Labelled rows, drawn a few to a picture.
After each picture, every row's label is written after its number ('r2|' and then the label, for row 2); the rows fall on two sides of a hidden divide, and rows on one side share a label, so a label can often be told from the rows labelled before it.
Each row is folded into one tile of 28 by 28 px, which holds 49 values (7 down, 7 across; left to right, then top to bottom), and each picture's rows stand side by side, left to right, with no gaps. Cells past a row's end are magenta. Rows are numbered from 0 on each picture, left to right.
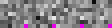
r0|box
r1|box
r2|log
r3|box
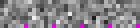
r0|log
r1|log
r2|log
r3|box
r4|log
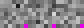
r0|log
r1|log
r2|log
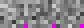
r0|log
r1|log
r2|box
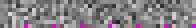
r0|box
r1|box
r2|log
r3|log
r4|box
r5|log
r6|box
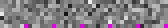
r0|log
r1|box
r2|log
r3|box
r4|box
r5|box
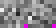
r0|box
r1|box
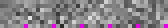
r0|box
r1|box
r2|log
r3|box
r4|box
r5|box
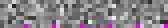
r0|box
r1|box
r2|log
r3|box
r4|log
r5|box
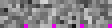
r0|box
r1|log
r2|log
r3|log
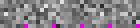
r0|box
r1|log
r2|box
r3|log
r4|box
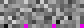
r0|log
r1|box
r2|log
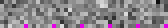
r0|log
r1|log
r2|box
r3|log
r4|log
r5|box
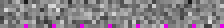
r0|log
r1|box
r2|box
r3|box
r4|log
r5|log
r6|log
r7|box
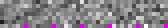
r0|box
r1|box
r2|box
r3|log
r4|box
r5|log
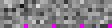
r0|box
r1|log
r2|box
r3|box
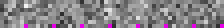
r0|log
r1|box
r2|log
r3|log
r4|box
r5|box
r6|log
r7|box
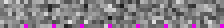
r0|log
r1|log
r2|box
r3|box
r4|box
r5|box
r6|log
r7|log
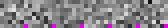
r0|log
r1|box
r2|box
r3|log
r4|log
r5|box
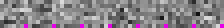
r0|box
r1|box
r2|box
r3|log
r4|box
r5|log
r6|box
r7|log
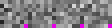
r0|box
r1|log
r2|box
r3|log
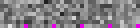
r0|log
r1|box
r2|box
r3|log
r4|log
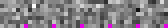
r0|log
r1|box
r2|box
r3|log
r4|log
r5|box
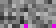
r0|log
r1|box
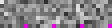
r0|box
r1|box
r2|log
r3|log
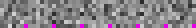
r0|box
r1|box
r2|box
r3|log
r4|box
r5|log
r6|log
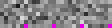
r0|log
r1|log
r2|box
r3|log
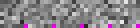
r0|box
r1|log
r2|box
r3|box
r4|box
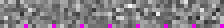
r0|box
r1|log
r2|box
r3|box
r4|log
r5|log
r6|box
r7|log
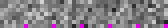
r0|log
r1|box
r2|log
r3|box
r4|log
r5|log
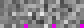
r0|log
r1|box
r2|box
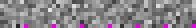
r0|log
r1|box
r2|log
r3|box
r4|log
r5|box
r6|box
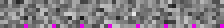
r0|box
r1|box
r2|box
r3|box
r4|box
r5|log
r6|log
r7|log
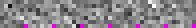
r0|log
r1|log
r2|box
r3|log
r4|log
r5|log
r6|log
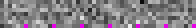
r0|box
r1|box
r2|log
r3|box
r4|box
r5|log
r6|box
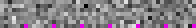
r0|box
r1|log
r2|box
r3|box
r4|box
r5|box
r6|log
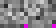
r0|box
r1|log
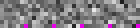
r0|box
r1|box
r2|log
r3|box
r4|box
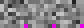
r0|log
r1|box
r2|box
